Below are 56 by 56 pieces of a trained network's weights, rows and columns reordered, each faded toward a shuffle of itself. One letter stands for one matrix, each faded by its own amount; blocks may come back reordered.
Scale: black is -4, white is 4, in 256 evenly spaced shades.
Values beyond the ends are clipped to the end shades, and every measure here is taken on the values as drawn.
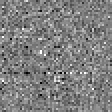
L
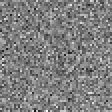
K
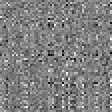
L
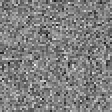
K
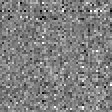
L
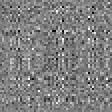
L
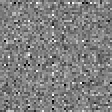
L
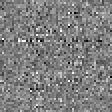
L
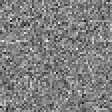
K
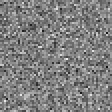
K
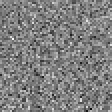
K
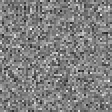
K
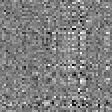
L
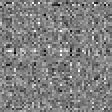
L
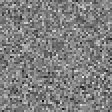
K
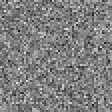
K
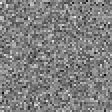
K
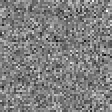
K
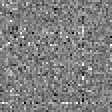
L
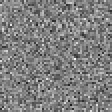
K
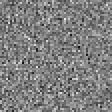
K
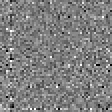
L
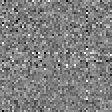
L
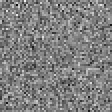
K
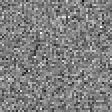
K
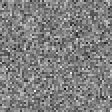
K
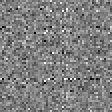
L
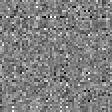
L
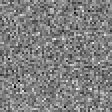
K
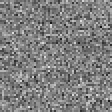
K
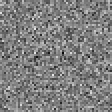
K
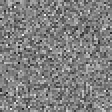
K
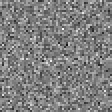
K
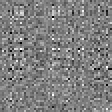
L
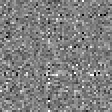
L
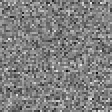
K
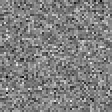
K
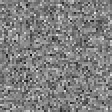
K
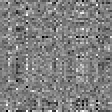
L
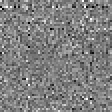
L
